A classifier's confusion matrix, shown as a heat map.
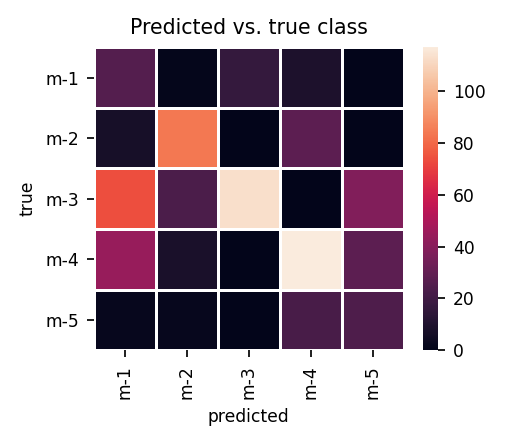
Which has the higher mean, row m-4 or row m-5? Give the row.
m-4
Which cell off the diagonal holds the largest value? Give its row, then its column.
m-3, m-1
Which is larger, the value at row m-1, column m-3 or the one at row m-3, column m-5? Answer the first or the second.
the second
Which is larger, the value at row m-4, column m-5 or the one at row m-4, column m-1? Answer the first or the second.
the second
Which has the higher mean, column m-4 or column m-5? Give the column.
m-4
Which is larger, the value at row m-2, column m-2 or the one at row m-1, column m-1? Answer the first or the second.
the first
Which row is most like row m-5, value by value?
m-1
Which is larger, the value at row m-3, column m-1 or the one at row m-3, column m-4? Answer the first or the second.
the first
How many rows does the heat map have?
5
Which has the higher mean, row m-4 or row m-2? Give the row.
m-4
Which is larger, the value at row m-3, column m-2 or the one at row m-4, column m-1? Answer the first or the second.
the second
